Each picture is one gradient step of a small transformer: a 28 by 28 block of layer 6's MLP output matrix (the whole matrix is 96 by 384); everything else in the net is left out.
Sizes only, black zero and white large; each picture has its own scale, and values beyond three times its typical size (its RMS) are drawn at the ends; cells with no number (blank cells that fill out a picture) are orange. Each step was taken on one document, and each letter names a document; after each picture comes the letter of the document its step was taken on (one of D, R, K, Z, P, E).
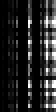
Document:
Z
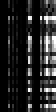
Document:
Z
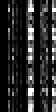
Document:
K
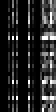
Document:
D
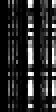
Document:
K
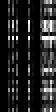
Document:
D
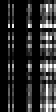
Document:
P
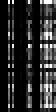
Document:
P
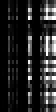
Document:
Z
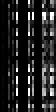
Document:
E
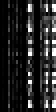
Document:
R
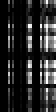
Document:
P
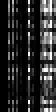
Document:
D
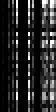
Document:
E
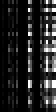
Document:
Z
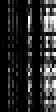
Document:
Z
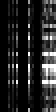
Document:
D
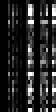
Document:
K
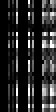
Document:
E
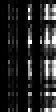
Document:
Z
